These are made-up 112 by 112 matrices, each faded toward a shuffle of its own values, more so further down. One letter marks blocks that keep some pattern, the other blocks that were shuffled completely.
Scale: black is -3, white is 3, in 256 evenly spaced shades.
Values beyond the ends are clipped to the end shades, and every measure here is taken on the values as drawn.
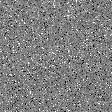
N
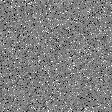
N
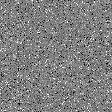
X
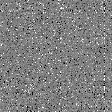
X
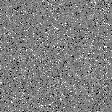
X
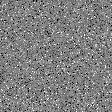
N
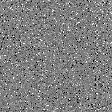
X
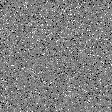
N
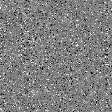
X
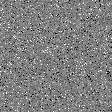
N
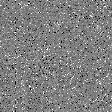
X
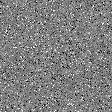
N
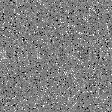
X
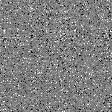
X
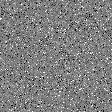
N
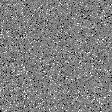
X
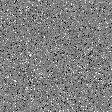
N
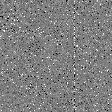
X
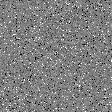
N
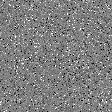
X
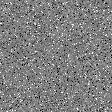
N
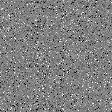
X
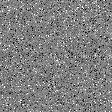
X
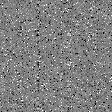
X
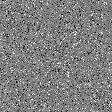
N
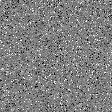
X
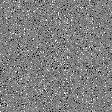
X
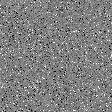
N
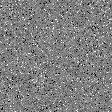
N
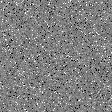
N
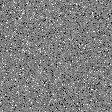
N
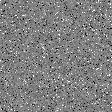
N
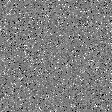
X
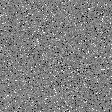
N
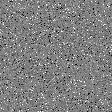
N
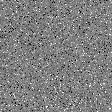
N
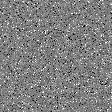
N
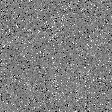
X
